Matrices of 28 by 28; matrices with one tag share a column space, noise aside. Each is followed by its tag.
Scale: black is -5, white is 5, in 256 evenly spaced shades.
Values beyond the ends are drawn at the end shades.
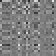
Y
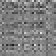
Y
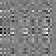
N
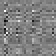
N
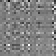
Y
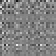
Y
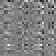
Y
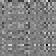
Y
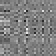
N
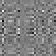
N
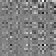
Y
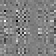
N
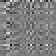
Y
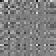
Y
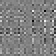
N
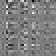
Y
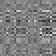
N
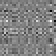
N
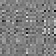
N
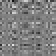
Y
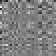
Y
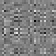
N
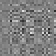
N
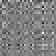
Y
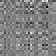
Y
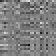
Y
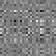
N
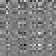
Y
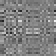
N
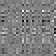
N
